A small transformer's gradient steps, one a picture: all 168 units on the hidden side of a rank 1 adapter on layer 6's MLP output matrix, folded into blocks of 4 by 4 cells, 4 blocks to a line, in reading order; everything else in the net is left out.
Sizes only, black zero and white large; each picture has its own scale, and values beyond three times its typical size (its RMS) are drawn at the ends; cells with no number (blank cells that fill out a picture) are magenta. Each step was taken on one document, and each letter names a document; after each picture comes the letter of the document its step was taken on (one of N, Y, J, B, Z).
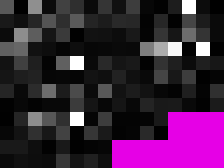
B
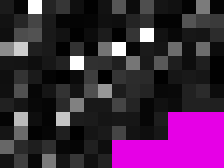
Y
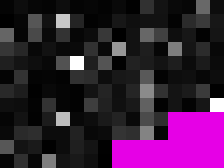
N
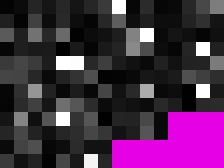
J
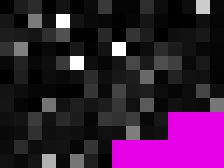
N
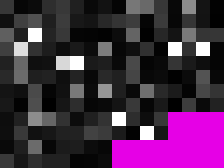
B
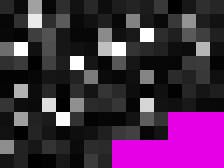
Y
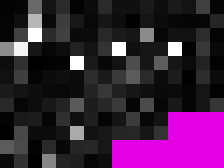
Y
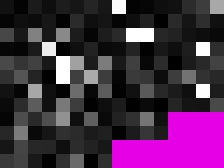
J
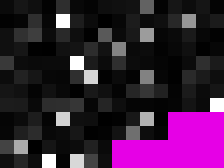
N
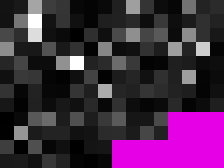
B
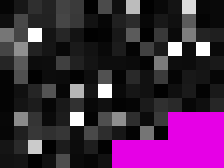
B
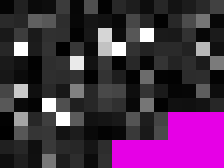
Y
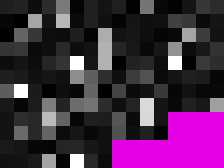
N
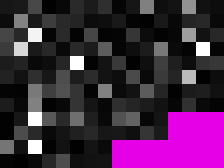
B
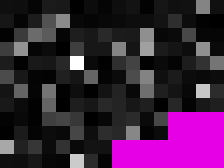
N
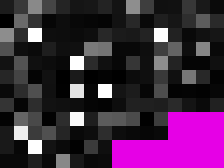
B
